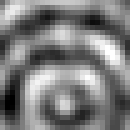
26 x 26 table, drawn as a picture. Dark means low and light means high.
No row or column stands out. There is no overall slope. The ninth with the highest average is the middle right. Rings spread out from the bottom middle. Overall the values sit about 50% of the way up the scale.
